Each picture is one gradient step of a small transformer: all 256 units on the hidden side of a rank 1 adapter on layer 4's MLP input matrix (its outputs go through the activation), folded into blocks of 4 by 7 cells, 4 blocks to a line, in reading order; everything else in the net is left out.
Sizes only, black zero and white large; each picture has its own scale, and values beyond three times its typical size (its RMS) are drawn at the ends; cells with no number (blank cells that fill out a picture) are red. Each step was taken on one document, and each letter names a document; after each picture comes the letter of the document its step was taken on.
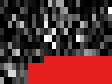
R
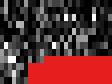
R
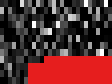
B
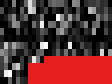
B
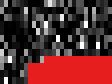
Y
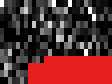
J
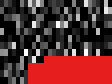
B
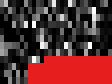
J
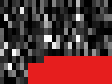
R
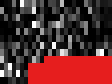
B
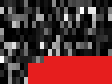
J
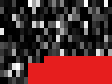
B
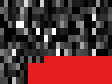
R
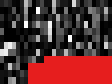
J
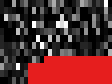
B
